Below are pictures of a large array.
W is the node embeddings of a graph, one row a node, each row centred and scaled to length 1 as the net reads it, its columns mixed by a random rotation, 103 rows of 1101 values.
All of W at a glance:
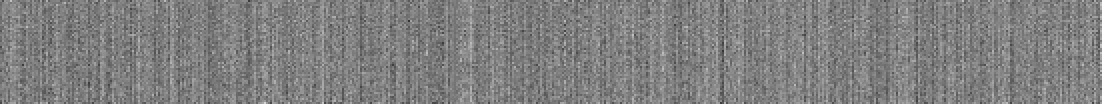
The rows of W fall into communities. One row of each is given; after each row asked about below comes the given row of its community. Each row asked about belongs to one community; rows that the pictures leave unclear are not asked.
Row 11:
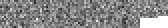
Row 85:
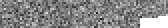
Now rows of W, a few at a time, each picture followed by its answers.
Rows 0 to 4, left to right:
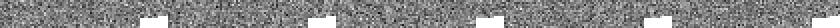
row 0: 85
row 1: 85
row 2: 11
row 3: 85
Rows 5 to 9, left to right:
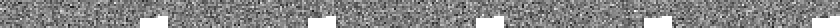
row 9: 85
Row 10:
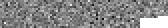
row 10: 85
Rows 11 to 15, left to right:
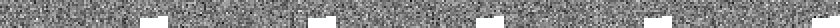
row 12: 11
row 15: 85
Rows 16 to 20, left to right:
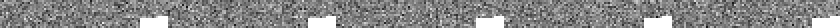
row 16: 11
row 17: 11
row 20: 85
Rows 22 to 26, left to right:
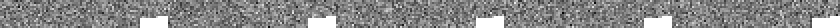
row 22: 11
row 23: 85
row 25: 11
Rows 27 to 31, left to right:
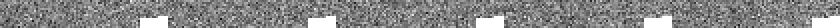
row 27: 11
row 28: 85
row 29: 85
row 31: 11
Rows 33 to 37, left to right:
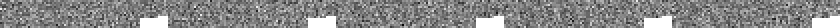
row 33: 85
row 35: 11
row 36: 11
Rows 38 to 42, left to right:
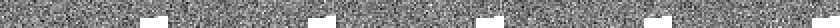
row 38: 11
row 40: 85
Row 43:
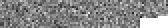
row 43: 85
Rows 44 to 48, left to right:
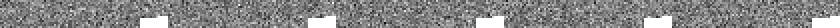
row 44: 85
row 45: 85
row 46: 11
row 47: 11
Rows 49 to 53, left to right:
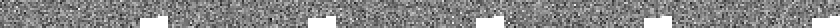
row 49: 85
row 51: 85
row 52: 85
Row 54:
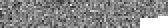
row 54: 85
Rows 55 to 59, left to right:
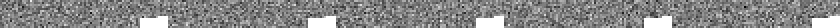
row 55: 85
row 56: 11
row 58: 11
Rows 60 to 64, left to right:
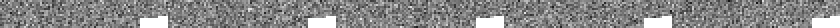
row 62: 11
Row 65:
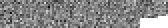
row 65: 85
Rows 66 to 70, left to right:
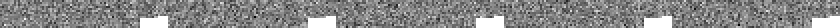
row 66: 11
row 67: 11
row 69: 11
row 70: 11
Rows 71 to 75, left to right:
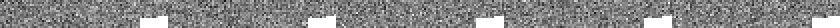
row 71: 85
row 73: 85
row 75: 11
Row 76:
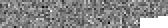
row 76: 11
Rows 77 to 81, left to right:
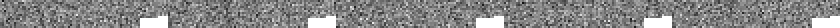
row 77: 85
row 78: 85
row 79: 11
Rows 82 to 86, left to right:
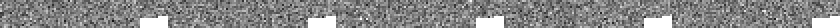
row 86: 85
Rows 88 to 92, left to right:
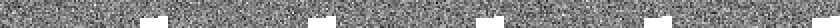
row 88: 85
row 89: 85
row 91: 11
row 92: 85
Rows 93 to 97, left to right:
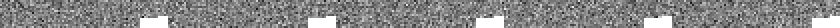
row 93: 85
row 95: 85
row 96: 11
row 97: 85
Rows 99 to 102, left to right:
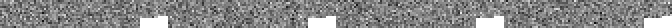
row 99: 11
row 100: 11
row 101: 85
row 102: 85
